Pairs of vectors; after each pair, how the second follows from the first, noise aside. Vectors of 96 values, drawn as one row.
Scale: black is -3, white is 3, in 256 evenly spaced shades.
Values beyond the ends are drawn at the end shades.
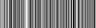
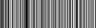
negated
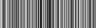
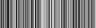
shuffled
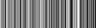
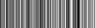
negated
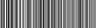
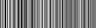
negated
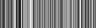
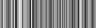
sign-scrambled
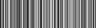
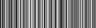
shuffled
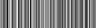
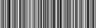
shuffled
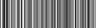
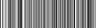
sign-scrambled
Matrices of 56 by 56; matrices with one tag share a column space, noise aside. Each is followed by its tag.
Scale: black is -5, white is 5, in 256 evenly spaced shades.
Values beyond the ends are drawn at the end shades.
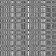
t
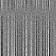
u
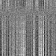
u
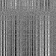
u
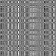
t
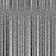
u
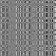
t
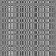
t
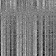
u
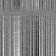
u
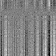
u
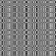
t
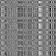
t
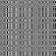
t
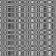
t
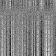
u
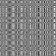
t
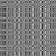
t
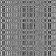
t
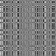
t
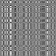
t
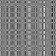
t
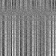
u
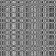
t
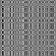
t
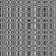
t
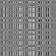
t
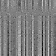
u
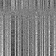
u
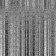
u
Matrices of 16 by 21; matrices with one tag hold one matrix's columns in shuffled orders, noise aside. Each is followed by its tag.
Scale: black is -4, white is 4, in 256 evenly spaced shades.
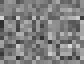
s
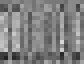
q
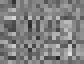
s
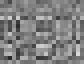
s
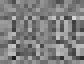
s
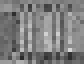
q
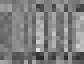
q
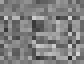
s
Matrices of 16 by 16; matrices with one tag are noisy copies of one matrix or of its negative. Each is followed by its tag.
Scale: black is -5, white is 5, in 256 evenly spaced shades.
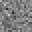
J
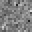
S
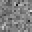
S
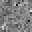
S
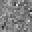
S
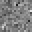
S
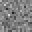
J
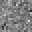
S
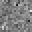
S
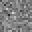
J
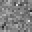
S
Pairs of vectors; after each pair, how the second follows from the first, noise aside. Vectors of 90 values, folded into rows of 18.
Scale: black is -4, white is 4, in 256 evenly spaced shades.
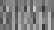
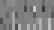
partly zeroed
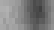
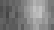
negated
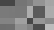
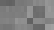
shrunk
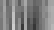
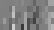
partly zeroed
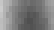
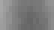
shrunk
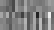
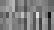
negated
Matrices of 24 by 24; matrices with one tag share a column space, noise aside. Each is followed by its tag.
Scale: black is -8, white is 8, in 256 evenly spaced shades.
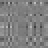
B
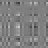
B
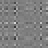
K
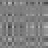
B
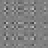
K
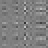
K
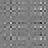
K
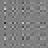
K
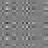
K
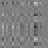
B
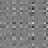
K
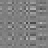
K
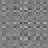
K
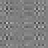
K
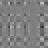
B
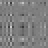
B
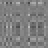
B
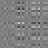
K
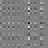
K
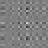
K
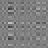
K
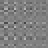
K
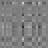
B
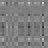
B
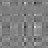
B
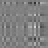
B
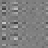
K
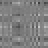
B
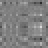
B
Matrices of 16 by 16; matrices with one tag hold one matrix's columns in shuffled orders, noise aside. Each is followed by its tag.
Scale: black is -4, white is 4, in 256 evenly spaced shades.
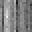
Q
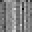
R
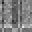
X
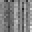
R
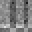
X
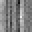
Q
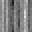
Q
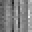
Q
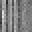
Q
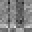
X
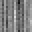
Q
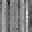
Q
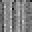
R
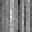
Q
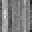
Q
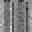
R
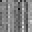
R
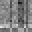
X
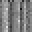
R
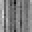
Q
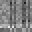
X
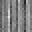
Q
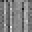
R
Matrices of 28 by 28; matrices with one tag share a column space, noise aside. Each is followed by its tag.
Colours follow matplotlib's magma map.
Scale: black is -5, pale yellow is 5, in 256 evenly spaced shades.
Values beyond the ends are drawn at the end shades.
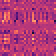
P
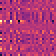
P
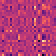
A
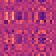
P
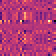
P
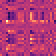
P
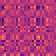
A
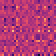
A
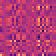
A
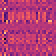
P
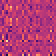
A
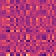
A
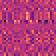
P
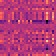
P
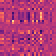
P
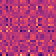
A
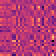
A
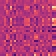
A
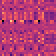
P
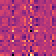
A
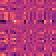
P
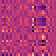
A
